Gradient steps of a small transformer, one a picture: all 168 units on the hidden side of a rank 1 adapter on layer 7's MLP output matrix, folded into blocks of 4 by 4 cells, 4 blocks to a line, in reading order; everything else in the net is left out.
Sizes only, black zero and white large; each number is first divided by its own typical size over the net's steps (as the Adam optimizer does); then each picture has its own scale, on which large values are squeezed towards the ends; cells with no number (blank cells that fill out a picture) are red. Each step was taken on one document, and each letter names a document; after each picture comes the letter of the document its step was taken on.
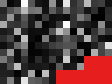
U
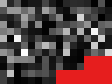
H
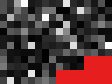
U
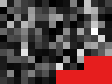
H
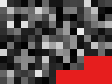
H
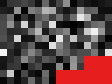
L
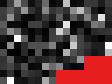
U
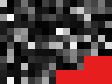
U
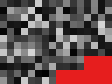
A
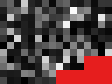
U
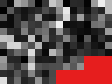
A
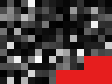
L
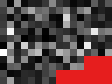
L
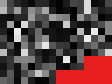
H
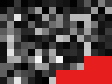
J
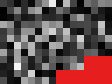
A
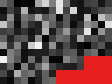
A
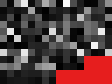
L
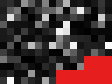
U
